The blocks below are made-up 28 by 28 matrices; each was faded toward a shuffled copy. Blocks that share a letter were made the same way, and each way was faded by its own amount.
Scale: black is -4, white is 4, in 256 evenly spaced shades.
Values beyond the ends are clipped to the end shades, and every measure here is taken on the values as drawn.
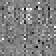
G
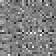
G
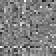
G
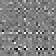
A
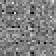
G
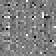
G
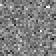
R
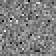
R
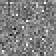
R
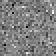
R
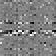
A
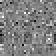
G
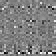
A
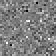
R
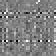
A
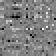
G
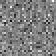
G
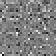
G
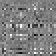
A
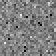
R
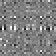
A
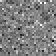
R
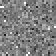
R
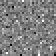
R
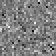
R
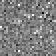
R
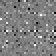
G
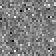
R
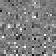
G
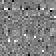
G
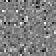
G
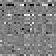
A
